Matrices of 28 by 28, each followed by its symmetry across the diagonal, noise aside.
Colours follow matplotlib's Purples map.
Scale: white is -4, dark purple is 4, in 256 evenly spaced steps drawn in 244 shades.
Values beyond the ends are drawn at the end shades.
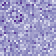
symmetric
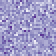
antisymmetric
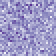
neither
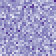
neither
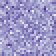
symmetric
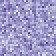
neither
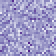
antisymmetric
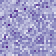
symmetric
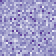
symmetric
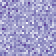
symmetric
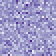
neither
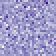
antisymmetric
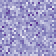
antisymmetric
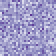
antisymmetric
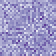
symmetric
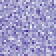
antisymmetric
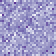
symmetric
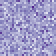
neither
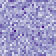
neither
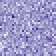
neither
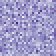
antisymmetric
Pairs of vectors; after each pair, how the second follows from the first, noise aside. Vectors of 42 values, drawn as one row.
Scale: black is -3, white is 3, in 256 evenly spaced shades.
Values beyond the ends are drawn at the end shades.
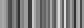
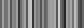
sign-scrambled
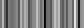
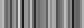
wrapped around
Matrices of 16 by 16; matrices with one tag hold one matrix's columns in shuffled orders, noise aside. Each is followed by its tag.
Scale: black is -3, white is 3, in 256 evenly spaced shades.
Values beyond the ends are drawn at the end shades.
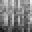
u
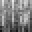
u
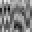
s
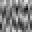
s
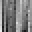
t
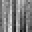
t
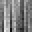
t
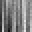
t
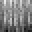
u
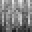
u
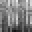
u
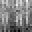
u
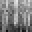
u
